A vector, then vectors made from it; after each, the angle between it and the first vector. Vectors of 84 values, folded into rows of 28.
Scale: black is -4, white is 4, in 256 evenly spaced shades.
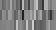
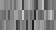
nearly opposite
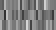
partly aligned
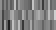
orthogonal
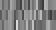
nearly parallel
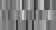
nearly opposite
